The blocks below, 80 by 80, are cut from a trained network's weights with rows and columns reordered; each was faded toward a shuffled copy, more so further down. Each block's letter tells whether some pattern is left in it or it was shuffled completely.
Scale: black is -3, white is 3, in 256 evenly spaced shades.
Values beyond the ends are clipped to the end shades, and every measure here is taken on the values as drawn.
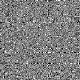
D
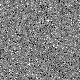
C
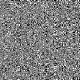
D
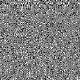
D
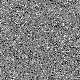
C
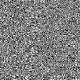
D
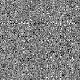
D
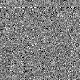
D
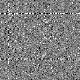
D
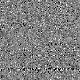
D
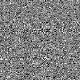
D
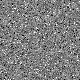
C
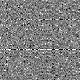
D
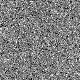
C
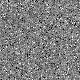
C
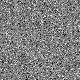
C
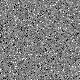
C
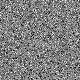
C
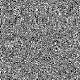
D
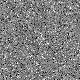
C
